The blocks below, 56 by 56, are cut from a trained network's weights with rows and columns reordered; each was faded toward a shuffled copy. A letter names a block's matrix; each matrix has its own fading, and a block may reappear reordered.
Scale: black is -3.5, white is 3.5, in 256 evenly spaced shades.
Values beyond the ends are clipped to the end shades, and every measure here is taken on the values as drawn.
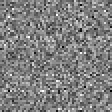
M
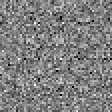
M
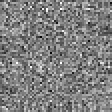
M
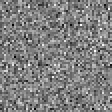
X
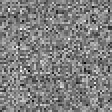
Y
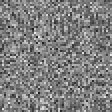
Y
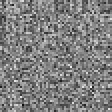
Y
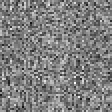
Y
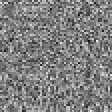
Y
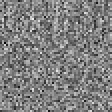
Y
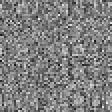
Y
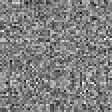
M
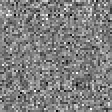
X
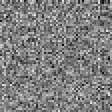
Y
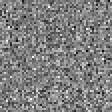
X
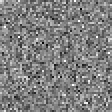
X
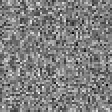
Y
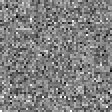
X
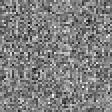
Y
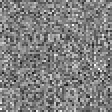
Y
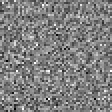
M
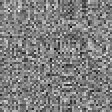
Y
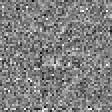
X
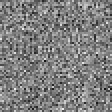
Y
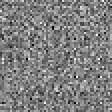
M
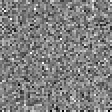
X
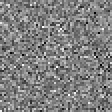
X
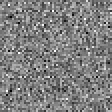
X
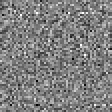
M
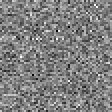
M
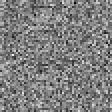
Y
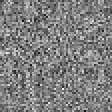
Y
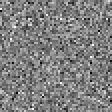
X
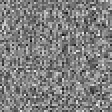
Y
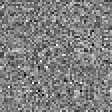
M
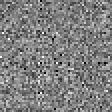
M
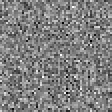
M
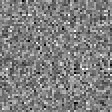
M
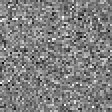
X
